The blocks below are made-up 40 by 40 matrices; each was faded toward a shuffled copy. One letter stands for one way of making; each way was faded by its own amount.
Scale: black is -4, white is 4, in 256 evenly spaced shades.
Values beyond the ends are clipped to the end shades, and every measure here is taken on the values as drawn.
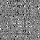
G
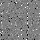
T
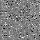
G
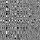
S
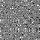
G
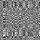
S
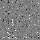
T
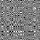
S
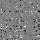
T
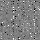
T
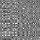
S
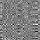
S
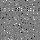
T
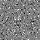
G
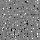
T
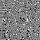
G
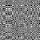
S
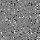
T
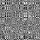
S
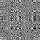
S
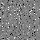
T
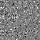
G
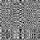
S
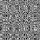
S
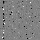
T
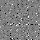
T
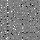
T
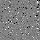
T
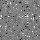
T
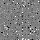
T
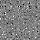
G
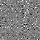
G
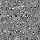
G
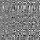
S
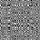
S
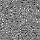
G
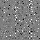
T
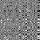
S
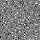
G
